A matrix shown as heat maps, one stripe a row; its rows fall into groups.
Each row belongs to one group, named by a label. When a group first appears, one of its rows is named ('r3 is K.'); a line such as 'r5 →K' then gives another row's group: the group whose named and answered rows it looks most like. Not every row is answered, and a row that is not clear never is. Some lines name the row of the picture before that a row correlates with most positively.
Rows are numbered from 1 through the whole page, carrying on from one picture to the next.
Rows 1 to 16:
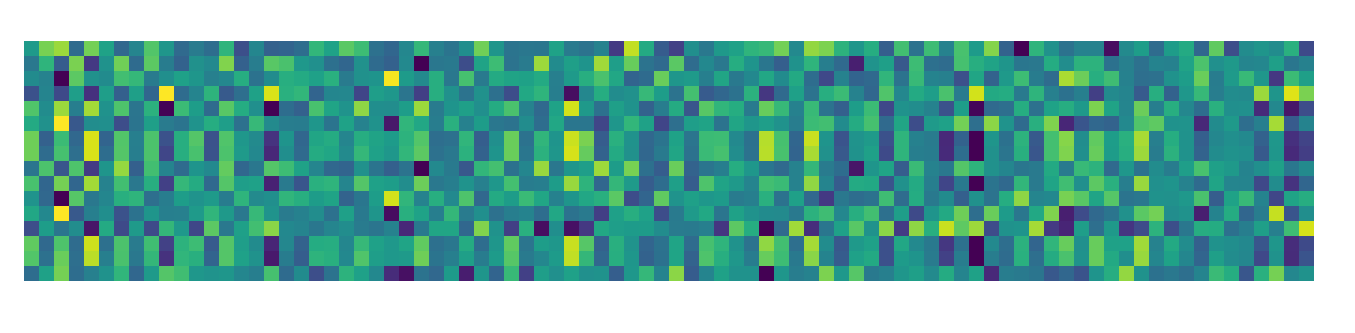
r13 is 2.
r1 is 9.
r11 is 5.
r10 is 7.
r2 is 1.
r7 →7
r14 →7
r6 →9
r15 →7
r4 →2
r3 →5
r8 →7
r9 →1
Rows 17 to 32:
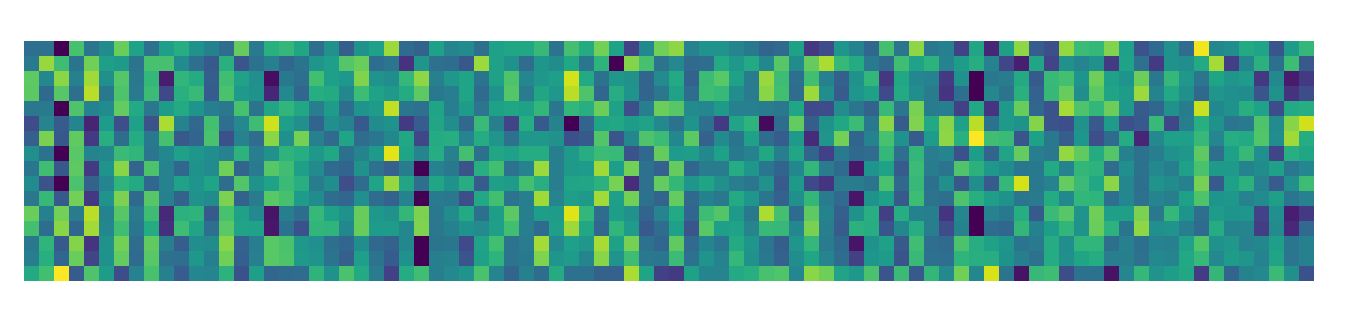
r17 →5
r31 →1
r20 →7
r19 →7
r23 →2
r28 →7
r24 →5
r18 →9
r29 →7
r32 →9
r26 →5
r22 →2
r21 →5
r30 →1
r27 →1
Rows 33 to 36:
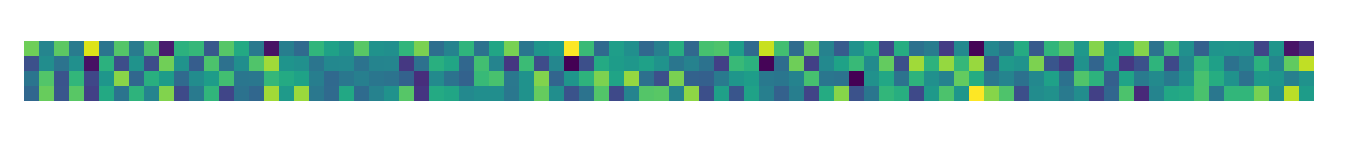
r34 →2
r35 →1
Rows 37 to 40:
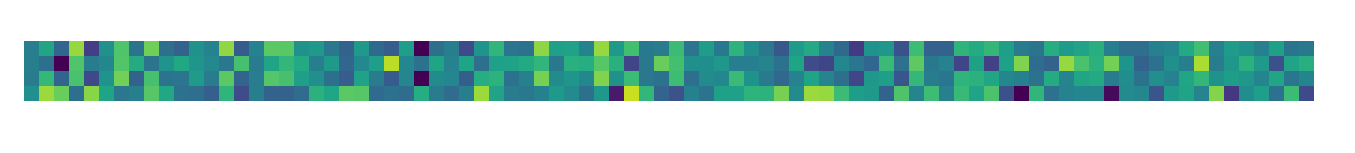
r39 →1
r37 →1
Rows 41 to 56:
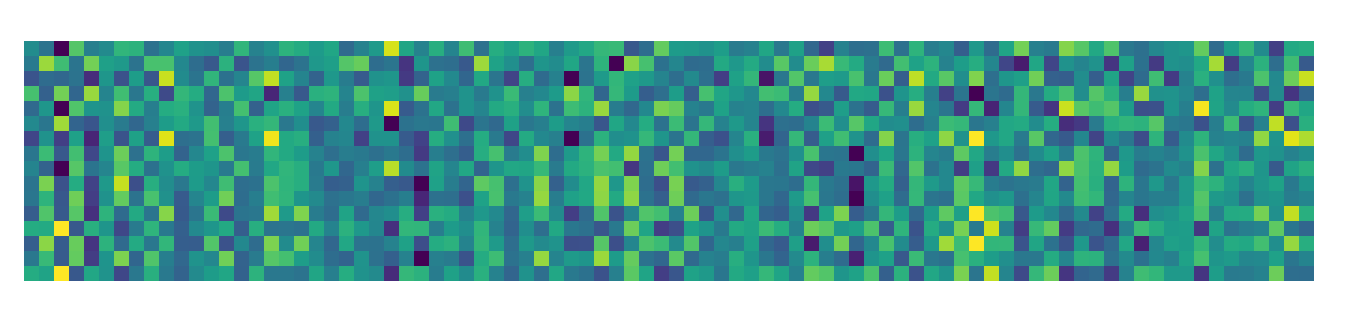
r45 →5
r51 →1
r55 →1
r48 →1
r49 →5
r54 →2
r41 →5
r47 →2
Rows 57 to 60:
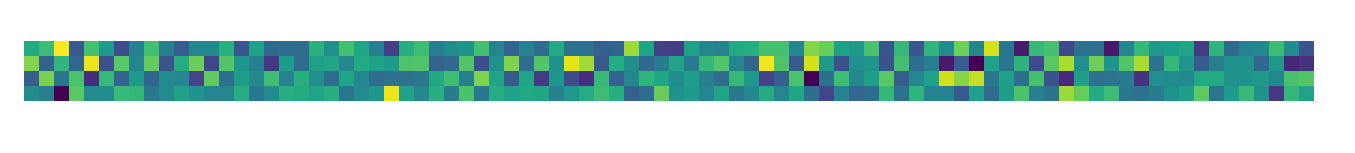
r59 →2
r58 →7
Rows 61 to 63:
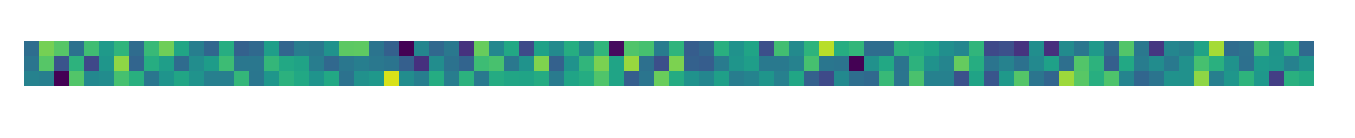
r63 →5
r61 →9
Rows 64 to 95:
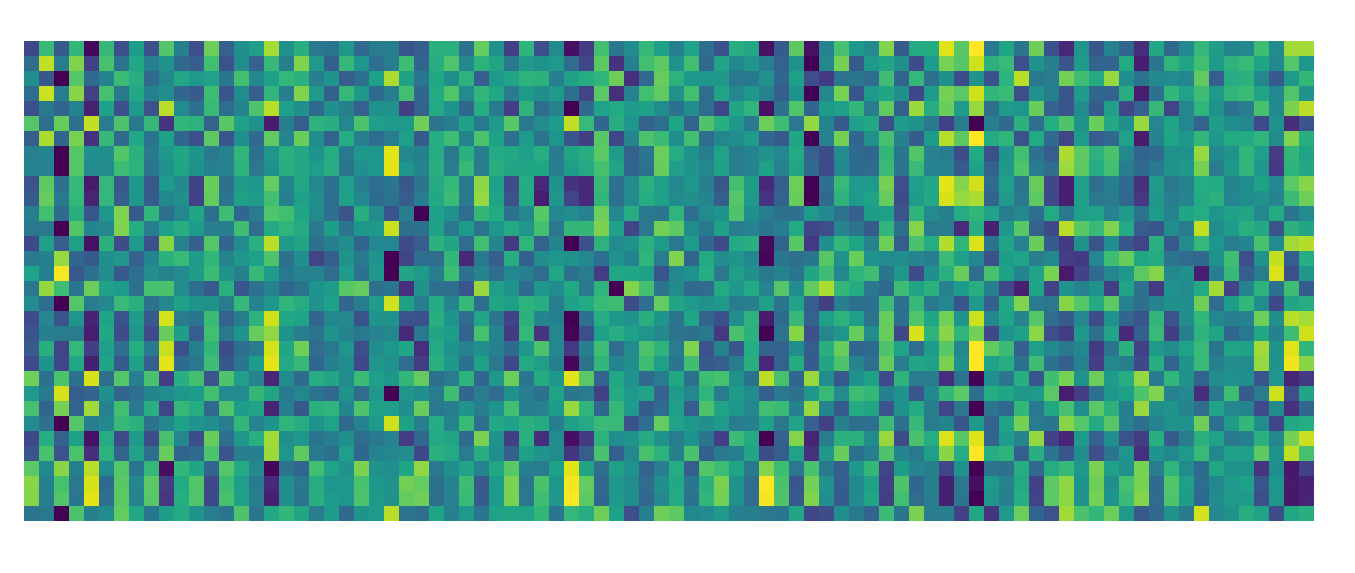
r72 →5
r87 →9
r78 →9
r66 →5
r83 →2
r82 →2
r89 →5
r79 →9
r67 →2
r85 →2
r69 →7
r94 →7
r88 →7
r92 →7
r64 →2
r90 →2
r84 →2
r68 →2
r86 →7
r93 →7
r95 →5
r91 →2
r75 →1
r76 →5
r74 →2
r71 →5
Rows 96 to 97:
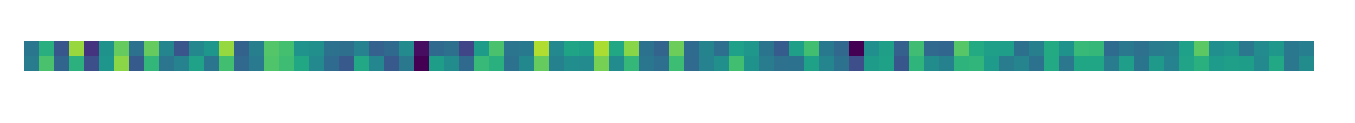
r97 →1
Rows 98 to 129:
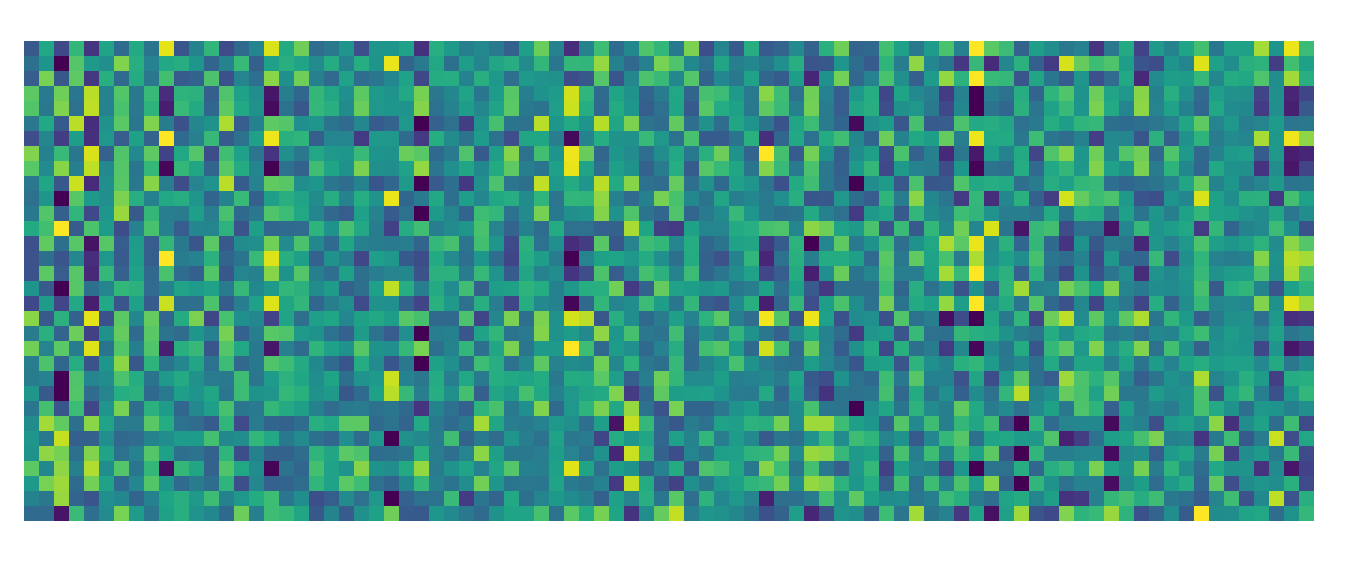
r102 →7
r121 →5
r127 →9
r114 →5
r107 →1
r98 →2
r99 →5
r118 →7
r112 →2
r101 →7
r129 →5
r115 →2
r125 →9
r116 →7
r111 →2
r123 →9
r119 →1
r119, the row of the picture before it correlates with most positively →97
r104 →2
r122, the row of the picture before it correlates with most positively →96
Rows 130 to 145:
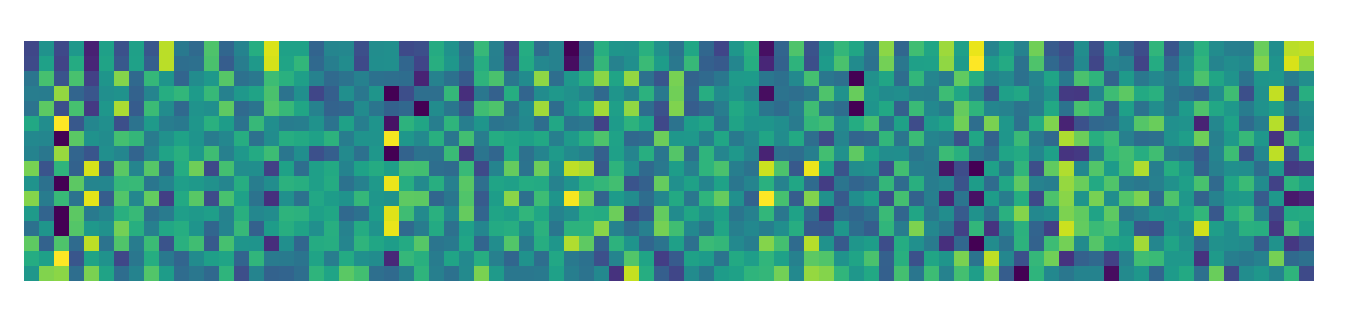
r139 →5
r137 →9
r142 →5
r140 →7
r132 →1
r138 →7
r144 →9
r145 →9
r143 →7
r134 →1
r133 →9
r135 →9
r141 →5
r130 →2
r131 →2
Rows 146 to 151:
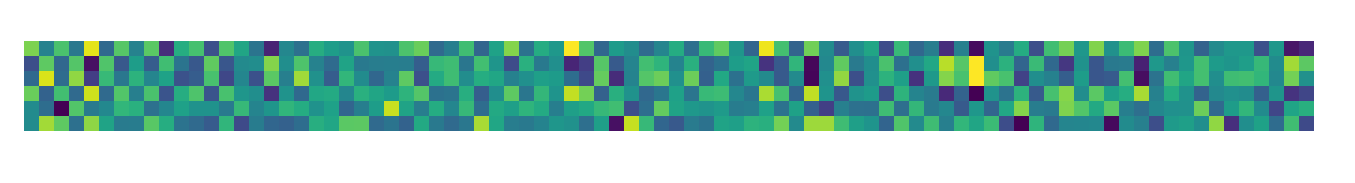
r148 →2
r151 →9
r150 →5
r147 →2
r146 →7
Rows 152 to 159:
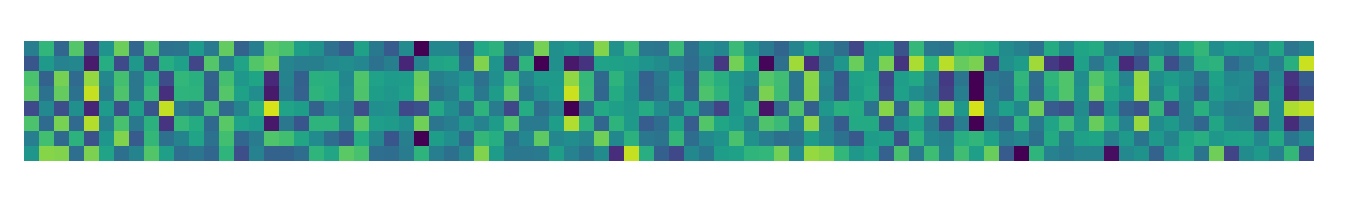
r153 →2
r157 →7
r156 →2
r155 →7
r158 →1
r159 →9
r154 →7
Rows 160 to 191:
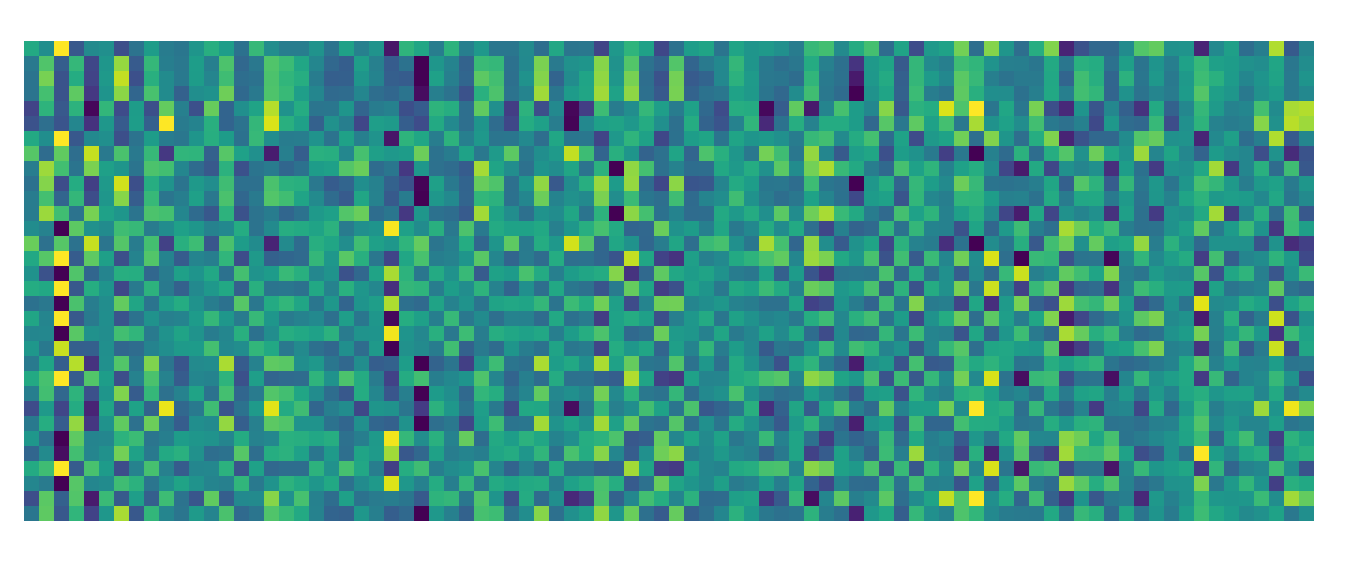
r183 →1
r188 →9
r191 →1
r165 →2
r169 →1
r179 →5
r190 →2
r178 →9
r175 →5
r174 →9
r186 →5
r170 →1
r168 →9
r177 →5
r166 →9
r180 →9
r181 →1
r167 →7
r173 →7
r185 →1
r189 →5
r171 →9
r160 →9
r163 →1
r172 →5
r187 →5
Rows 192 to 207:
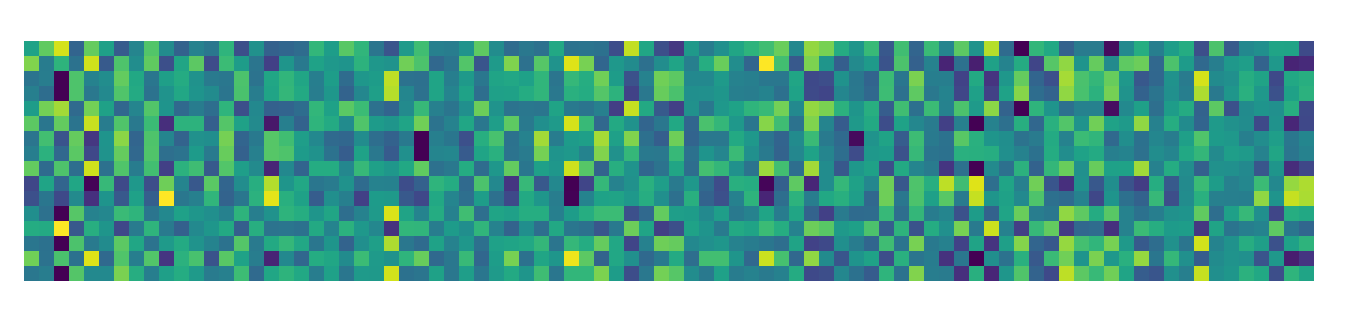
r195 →5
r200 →7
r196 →9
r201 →2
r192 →9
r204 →9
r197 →7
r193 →7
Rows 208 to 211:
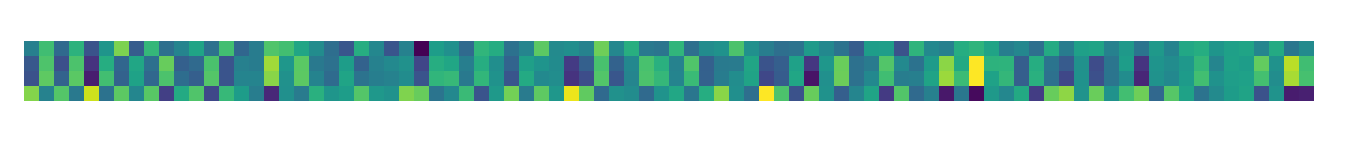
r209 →2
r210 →2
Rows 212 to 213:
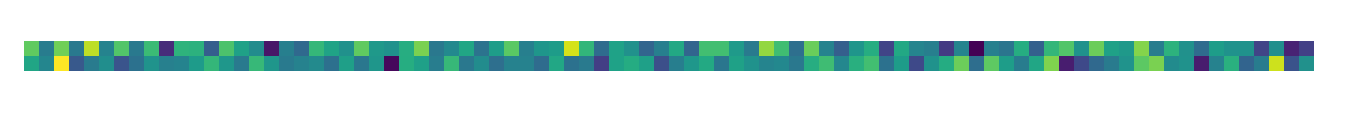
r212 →7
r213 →9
